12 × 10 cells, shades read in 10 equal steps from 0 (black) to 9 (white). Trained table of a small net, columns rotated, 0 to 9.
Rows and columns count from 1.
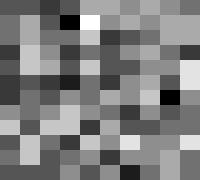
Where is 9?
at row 2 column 5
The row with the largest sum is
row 10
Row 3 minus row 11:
0 -1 1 0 2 0 -2 -1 0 2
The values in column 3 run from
2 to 7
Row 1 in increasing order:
2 3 3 3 4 5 5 6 6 6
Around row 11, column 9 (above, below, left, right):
5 6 5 4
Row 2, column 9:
6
